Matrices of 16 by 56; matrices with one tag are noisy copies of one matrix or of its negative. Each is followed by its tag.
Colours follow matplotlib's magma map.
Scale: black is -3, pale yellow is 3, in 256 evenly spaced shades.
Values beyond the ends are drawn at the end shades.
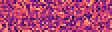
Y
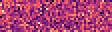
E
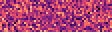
Y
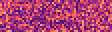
E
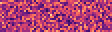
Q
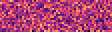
Q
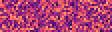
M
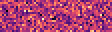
Q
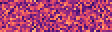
Q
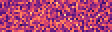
E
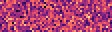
Y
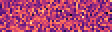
E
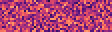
Q
